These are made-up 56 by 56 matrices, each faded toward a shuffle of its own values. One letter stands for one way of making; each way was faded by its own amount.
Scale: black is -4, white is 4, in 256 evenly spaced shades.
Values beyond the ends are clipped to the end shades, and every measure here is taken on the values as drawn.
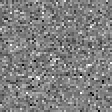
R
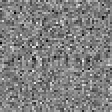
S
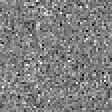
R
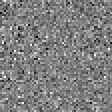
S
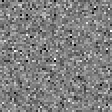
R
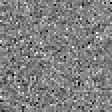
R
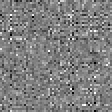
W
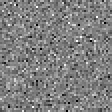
R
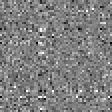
W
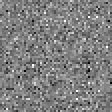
R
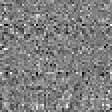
W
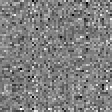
W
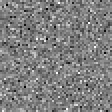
R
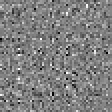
W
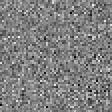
S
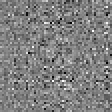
W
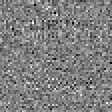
S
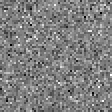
R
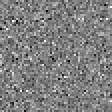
R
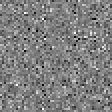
W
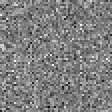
S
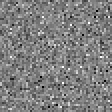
R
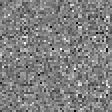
S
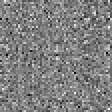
S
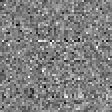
S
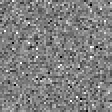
R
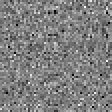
S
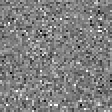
R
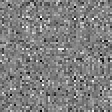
W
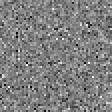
R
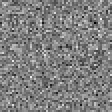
S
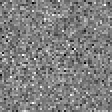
R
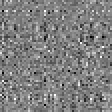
W
